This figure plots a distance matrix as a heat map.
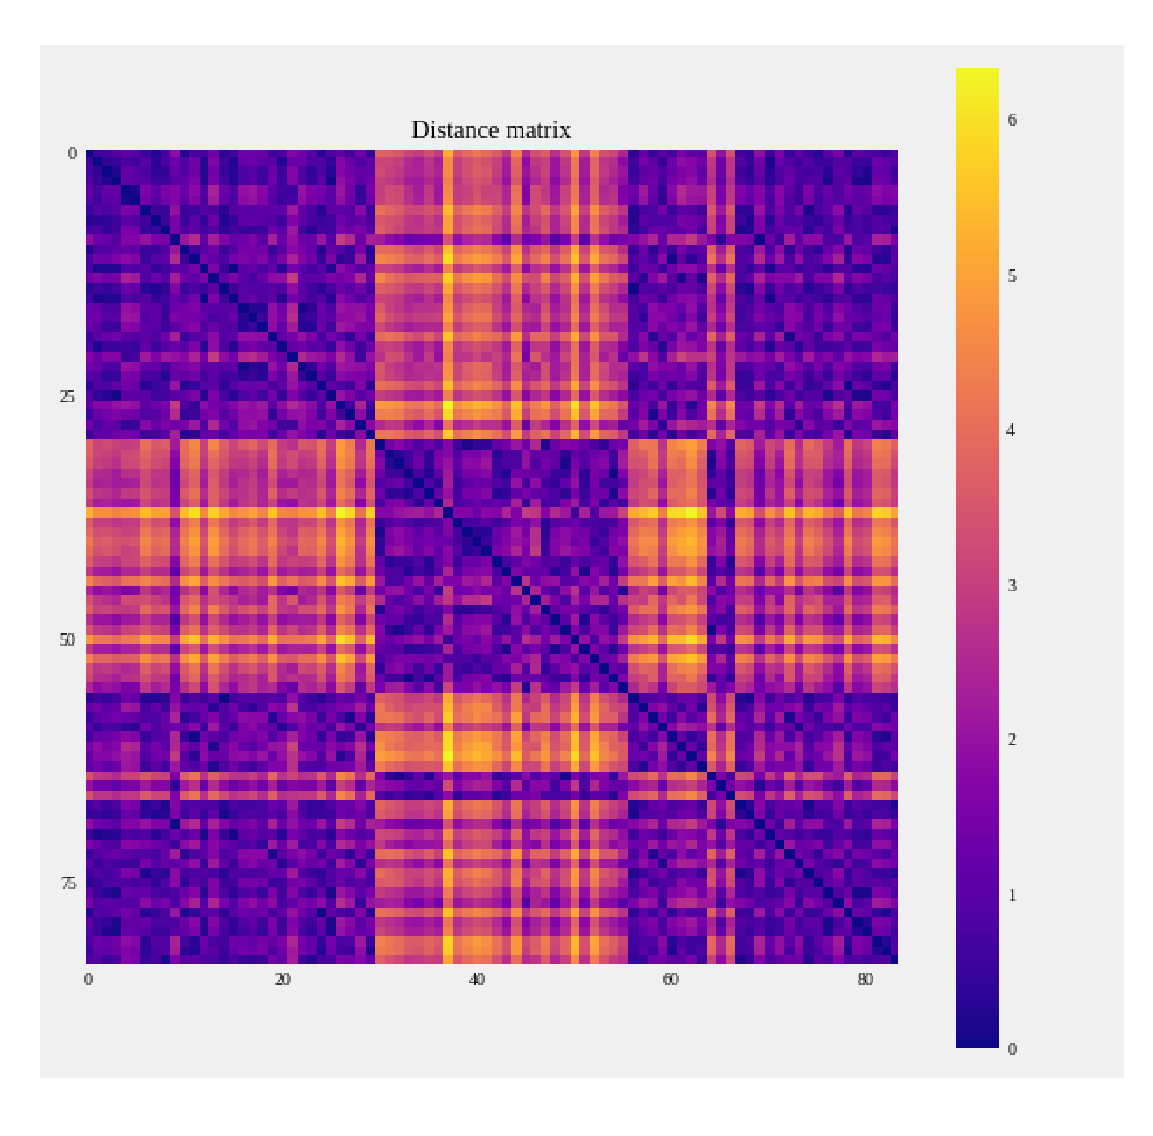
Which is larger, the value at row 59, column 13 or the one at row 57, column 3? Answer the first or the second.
the first
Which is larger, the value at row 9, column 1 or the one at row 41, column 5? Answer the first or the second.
the second
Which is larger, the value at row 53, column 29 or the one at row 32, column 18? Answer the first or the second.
the first
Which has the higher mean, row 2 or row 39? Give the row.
39
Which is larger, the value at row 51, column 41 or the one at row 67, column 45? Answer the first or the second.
the second
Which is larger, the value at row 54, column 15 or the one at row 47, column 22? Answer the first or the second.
the second
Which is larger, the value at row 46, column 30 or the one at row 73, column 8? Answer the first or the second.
the first
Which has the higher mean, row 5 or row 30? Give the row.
30
